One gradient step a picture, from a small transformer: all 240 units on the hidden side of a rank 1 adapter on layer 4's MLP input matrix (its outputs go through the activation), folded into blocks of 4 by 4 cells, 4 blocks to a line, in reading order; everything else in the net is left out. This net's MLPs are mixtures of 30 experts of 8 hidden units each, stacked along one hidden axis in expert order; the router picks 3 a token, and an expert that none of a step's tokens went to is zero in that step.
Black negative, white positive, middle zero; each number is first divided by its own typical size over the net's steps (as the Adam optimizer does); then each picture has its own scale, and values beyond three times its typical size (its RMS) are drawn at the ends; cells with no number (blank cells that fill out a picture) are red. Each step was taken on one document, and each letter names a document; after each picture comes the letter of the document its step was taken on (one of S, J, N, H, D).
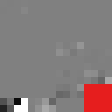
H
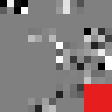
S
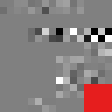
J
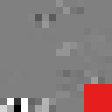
H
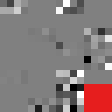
S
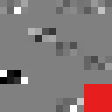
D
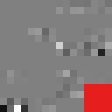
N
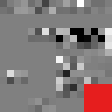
J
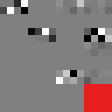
J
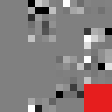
S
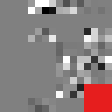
S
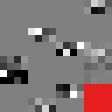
D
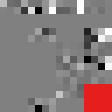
S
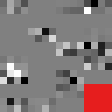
N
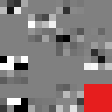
D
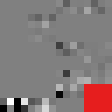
H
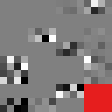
N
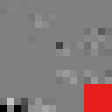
N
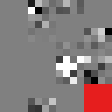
S
